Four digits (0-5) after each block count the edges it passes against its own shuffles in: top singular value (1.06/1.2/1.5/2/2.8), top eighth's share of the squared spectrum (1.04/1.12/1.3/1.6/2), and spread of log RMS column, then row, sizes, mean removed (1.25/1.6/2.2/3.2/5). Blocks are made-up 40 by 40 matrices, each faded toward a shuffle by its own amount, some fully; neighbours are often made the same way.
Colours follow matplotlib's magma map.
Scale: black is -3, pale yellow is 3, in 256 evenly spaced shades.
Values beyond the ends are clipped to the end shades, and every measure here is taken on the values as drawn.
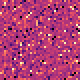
1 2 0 0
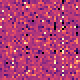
3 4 2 1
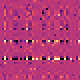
4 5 2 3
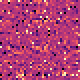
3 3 1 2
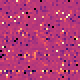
2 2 0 1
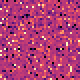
2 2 0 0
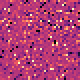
3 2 0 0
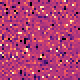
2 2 0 1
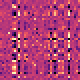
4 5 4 3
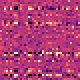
4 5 2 3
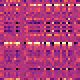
4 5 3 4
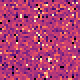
3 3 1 0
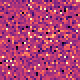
1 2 0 0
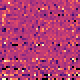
3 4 1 3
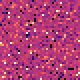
0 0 0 0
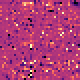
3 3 1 1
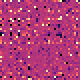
3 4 2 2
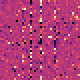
3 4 2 0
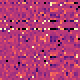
4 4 1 2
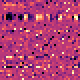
4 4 0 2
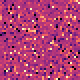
0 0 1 0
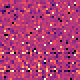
3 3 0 1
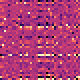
4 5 2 3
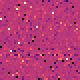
1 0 0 0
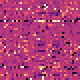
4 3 0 2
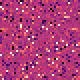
0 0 0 0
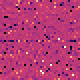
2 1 0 0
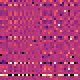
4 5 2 3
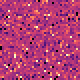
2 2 0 1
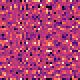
4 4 2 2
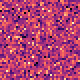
0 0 0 0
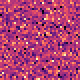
2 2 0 0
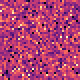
0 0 0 0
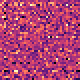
2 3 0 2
